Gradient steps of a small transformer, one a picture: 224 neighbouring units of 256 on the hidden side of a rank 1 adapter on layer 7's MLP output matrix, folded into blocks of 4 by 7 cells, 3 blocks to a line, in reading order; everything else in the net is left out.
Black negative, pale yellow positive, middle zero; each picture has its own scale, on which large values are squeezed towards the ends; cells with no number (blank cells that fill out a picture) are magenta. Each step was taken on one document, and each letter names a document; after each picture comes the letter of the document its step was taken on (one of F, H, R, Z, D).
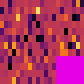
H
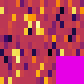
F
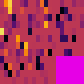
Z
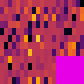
H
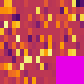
H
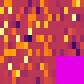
H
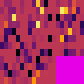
Z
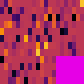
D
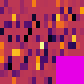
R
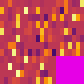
H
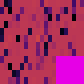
D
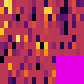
D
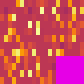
F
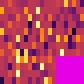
F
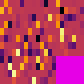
R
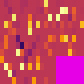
Z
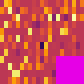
D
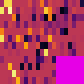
D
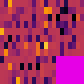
D
